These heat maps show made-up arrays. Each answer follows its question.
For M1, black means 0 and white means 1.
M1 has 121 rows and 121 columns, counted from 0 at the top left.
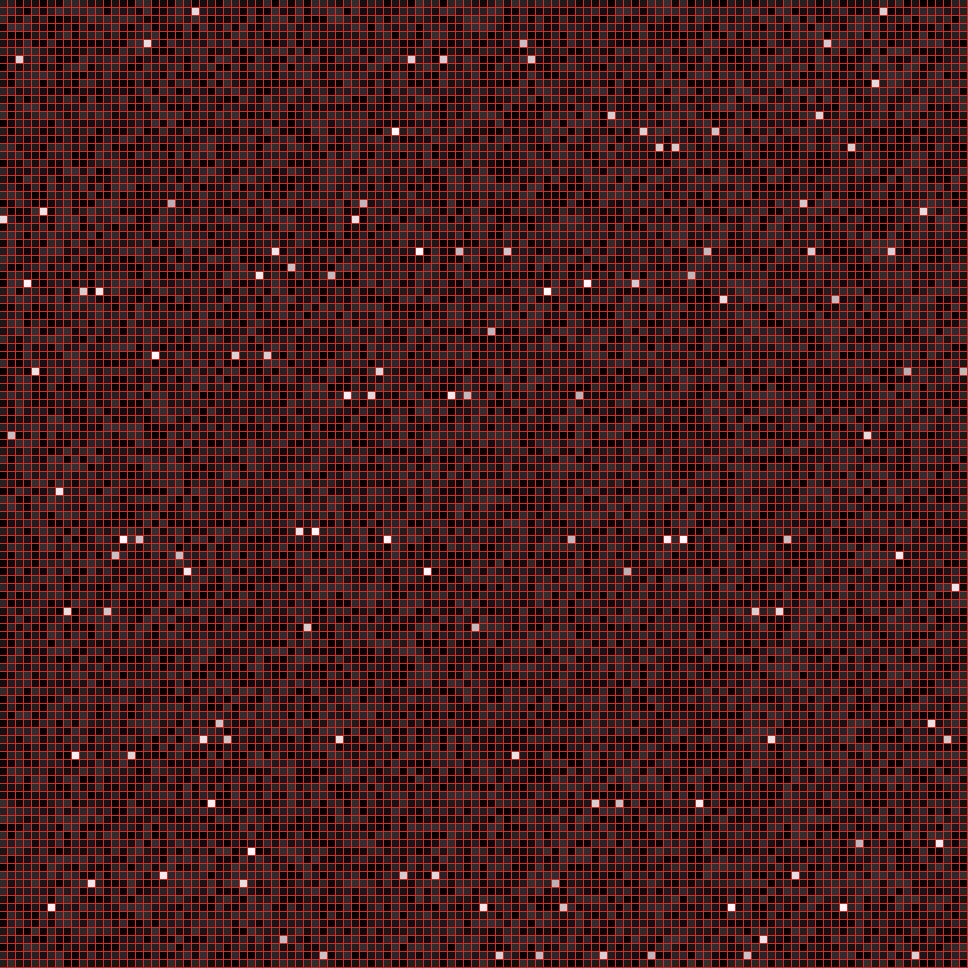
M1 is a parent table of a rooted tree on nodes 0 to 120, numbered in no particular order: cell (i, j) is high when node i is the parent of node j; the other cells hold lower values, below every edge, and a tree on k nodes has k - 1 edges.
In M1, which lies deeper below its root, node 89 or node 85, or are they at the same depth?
node 85
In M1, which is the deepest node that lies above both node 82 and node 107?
18
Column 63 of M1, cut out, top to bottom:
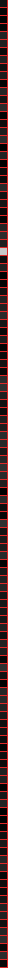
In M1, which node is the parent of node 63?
31
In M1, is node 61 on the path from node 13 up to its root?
yes
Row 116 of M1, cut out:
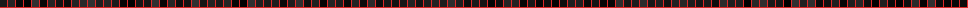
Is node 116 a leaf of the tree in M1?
yes
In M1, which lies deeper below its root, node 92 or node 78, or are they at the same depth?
node 78
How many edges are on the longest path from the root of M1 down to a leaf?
40
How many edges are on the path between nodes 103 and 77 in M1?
4
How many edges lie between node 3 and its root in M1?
35
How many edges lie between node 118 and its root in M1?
1
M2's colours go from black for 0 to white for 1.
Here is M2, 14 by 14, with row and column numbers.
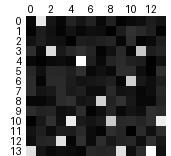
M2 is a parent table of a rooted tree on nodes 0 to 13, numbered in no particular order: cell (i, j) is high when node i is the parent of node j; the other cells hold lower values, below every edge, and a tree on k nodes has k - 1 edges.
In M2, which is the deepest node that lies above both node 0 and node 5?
10
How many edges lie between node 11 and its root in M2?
5
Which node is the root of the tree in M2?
6
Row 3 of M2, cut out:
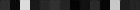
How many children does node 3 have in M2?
2
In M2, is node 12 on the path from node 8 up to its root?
no
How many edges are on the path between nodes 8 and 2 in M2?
5
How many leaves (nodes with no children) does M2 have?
6
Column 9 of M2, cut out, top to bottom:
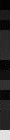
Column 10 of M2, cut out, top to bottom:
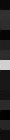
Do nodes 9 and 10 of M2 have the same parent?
no
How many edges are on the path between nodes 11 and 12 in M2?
2
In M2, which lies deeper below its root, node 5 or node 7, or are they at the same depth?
the same depth
